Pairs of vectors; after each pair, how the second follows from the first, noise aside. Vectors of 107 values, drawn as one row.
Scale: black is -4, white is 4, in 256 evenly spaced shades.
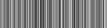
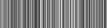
sign-scrambled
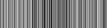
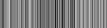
reversed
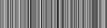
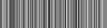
reversed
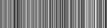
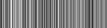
reversed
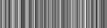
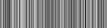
sign-scrambled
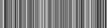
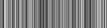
negated
